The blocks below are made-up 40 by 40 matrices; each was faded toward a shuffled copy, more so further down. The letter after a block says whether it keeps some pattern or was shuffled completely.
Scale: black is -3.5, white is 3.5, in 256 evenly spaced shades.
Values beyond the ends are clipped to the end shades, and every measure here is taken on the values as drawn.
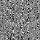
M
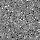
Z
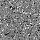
Z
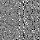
M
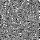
M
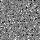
Z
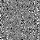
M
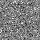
Z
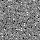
Z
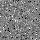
Z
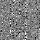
M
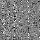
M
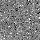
Z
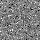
Z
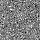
Z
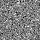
Z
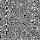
M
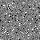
Z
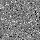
Z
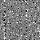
M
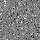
Z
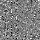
M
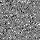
Z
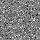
Z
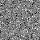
Z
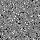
Z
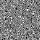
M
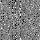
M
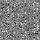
M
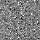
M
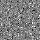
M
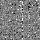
M
